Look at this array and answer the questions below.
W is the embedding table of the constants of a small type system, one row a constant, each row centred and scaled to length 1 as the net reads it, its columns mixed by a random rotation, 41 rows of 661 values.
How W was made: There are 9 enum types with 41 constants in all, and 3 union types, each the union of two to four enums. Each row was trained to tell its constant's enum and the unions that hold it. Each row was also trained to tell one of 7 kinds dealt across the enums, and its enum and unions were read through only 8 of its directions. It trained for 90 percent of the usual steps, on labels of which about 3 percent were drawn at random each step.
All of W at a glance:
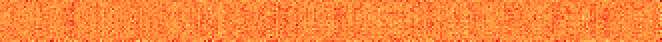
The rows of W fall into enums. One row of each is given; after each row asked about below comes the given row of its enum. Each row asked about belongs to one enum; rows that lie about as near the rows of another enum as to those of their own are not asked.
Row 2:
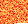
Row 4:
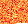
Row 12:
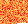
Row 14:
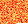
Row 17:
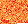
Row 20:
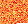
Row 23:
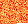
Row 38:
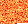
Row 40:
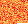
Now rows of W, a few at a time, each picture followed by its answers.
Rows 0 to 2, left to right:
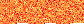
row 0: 38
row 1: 40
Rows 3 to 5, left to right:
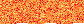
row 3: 20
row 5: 23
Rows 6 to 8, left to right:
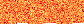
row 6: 2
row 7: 17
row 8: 20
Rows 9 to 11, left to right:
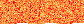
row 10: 4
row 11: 14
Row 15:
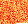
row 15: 12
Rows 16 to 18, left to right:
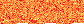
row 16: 23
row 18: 14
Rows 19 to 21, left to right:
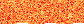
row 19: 2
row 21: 4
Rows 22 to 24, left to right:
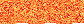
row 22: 4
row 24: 14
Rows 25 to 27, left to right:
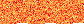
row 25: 20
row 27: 2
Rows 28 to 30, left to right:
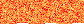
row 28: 17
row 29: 23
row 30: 4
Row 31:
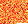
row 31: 2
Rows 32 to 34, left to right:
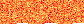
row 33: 17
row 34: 38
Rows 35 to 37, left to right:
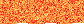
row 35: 12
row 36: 17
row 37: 12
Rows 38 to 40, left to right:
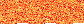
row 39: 40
